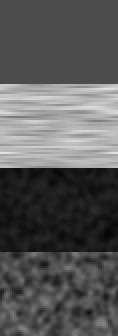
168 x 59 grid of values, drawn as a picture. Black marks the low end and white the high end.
The table splits into 4 rows of 1 panel. Panel 1,1: low, flat. Panel 2,1: high, streaked across. Panel 3,1: very low, blotchy, faint in contrast. Panel 4,1: low, blotchy.
